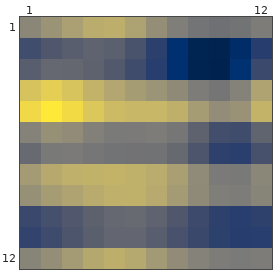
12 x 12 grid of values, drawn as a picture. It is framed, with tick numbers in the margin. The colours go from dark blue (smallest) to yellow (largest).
Stripes: horizontal, repeating 3 times. Ninth with the highest average: middle left. Average level on the scale: 50%. Ninth with the lowest average: top right. Lone odd cells: none.
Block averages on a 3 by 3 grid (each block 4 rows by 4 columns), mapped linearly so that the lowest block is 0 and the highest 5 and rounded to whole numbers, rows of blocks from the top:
3 2 0
5 4 2
2 3 1
